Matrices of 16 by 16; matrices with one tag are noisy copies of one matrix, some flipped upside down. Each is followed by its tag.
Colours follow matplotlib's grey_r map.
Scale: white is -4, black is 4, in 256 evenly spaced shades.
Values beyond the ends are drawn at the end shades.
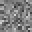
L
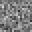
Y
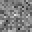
L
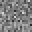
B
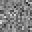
L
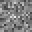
L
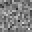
Y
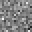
B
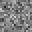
L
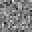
Y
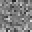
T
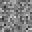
L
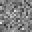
L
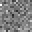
T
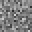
B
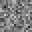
L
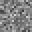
L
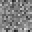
T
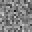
B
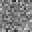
T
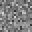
B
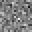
B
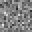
Y
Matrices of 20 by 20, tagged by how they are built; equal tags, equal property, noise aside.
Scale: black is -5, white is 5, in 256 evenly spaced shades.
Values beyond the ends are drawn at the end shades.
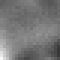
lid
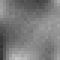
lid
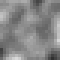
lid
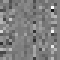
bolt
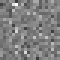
bolt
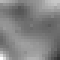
lid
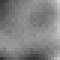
lid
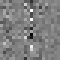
bolt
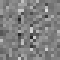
bolt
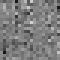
bolt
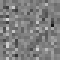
bolt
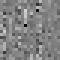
bolt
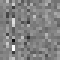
bolt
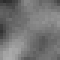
lid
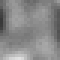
lid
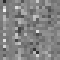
bolt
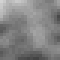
lid
